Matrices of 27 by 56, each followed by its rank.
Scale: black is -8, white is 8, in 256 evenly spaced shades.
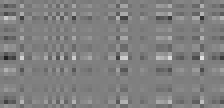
one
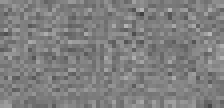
five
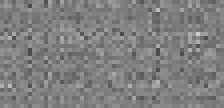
five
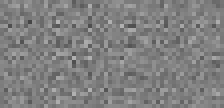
five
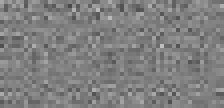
five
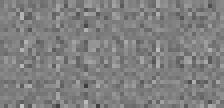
five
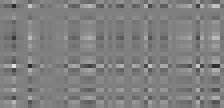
one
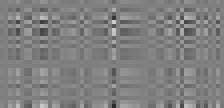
one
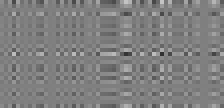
one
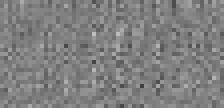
five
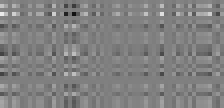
one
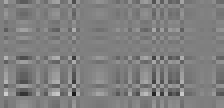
one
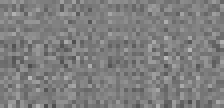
five
